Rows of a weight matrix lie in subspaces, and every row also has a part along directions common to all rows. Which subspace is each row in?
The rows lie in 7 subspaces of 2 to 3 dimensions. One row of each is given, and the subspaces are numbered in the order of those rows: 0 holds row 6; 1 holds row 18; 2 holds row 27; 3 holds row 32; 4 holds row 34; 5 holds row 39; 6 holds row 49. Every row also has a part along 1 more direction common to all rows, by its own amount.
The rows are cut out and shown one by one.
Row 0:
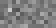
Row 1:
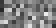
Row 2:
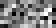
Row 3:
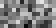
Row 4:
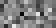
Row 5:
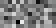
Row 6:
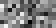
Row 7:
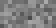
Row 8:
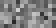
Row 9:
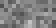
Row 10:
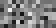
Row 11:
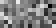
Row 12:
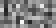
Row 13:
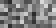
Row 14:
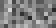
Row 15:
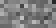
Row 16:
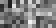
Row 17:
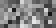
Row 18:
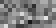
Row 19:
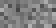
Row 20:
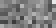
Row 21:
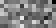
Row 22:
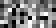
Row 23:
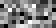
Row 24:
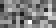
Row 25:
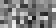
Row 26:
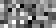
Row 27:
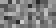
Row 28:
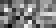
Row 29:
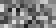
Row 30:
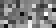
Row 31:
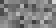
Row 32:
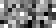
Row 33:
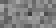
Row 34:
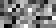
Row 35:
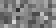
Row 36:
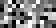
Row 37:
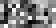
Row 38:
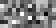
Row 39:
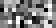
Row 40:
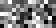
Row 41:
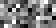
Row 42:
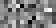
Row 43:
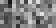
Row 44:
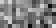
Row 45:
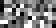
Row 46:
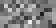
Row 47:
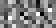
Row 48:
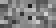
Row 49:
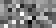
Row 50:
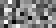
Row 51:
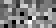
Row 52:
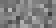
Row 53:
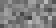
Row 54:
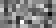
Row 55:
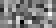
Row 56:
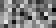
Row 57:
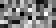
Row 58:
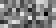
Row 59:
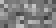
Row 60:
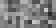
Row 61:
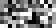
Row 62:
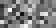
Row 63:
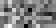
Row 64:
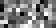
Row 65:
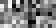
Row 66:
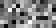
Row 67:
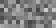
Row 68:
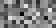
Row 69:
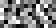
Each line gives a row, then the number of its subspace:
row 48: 2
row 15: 1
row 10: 2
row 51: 6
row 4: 6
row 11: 3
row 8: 0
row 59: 1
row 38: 2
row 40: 4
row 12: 5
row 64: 3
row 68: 6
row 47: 6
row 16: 0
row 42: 6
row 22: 6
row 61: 4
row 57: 2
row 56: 0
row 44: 3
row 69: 3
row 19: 3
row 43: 0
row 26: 6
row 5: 2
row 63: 4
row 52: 5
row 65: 0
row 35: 0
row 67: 3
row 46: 6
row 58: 2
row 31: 1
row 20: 1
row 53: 4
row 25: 6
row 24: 5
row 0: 0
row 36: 2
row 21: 1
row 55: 5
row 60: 5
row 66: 4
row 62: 0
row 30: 3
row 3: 2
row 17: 5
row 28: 4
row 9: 3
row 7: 4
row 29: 3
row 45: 1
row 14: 0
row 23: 1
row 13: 4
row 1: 1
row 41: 4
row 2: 6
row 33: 4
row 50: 3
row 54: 5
